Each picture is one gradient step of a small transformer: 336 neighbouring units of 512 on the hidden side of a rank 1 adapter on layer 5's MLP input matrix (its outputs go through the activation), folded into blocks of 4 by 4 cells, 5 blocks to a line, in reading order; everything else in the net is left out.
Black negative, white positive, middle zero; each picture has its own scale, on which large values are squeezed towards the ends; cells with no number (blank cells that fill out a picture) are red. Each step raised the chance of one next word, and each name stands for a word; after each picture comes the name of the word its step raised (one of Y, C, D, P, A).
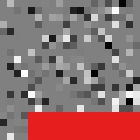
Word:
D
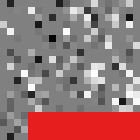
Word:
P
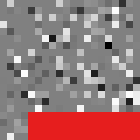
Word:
D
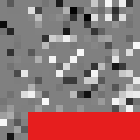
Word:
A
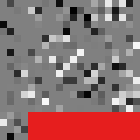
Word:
A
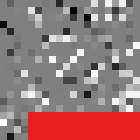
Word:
A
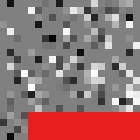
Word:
P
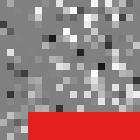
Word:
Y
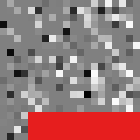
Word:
A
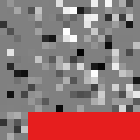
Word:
Y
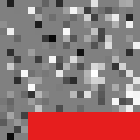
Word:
P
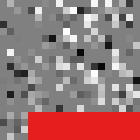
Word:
Y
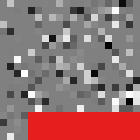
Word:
D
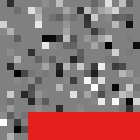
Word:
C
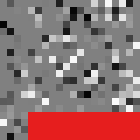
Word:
A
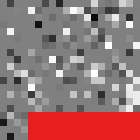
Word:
P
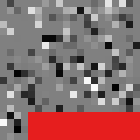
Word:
C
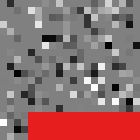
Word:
C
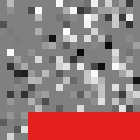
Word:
Y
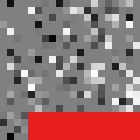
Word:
P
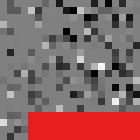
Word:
Y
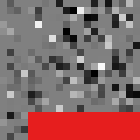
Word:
Y
